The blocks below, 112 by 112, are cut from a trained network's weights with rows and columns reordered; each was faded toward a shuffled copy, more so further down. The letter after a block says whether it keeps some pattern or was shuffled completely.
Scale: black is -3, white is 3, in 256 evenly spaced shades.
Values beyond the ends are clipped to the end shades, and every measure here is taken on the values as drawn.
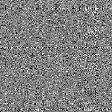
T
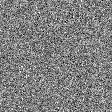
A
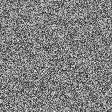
A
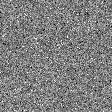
A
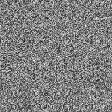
T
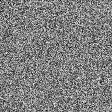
A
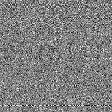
T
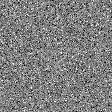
A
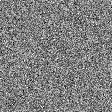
A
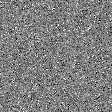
A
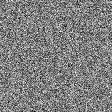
A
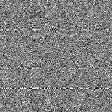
T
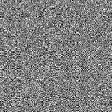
T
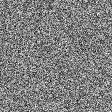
A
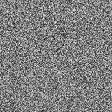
T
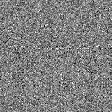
T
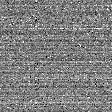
T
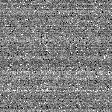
T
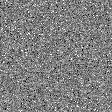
A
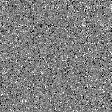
T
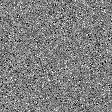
A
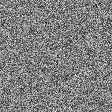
A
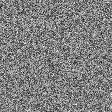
A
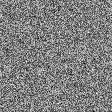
A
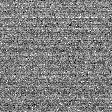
T
